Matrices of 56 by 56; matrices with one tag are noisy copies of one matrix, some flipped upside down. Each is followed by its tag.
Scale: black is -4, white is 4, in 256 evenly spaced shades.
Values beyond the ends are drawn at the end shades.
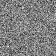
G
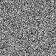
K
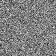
G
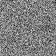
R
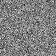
K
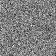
R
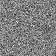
R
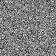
K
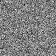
K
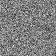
R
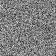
R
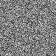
K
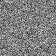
K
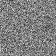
R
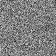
R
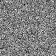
K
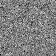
K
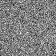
G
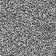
R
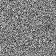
R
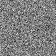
R
